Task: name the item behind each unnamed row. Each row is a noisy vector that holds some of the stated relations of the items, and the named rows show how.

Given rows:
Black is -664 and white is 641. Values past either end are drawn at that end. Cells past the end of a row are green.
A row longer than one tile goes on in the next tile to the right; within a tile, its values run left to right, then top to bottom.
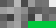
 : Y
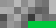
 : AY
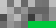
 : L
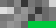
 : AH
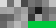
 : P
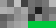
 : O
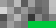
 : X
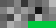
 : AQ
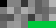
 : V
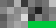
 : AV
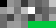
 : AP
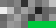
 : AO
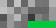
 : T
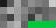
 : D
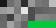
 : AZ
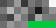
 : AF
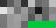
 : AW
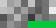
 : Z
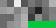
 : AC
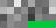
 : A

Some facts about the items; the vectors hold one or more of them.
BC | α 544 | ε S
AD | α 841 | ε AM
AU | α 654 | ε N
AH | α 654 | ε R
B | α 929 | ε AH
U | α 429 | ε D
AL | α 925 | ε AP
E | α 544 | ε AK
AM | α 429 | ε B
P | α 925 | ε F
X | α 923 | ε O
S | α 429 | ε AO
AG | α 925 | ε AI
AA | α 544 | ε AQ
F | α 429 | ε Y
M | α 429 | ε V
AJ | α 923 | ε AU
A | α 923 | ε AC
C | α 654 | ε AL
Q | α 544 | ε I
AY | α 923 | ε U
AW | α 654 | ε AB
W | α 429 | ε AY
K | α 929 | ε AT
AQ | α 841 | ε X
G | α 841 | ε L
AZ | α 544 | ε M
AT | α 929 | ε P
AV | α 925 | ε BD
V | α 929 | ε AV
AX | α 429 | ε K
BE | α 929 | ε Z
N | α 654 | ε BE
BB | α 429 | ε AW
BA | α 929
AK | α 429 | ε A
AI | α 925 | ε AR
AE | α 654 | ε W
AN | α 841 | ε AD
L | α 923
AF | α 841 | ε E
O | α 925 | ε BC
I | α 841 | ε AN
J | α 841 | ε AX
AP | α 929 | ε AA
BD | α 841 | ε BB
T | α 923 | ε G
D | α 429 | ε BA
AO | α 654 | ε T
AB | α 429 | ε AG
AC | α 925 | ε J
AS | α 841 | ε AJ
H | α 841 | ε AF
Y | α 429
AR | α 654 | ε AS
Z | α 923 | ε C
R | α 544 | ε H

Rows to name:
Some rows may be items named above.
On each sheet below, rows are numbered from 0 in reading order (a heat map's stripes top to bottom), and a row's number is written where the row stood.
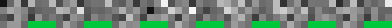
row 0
M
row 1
R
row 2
G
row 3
AA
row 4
X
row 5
Q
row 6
AM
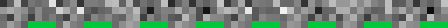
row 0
AM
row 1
BC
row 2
AL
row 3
BD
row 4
E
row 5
AO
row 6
AY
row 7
AQ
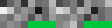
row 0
AR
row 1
AE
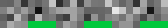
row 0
AQ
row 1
S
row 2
C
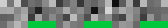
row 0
P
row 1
AS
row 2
M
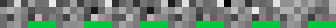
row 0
AX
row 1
J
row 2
BD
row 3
AK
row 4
B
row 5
AY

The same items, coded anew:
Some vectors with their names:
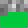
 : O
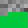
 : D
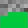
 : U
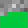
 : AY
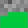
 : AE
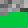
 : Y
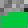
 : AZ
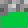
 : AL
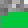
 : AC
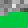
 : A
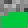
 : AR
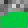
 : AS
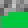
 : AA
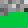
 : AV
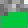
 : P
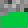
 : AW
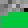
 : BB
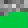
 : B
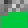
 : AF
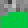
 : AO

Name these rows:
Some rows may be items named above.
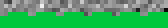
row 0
AH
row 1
X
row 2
Q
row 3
BA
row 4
V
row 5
M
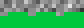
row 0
Q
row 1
AM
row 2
Z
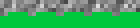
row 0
BC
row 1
S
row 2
C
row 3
G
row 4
BD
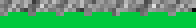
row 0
AK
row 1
J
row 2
AX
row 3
AE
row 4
AA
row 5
AQ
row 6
M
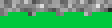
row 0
E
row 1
AP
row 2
R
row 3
AJ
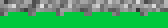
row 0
BE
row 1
AQ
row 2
AA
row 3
AL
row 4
AV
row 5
B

